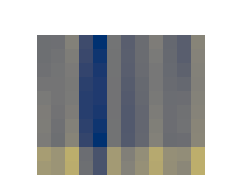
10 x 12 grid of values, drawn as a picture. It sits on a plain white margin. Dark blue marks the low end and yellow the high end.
Seam: horizontal, 80% of the way down, the bottom part higher. Calmest part: middle right. Grain: streaks running down. Ninth with the highest average: bottom right.
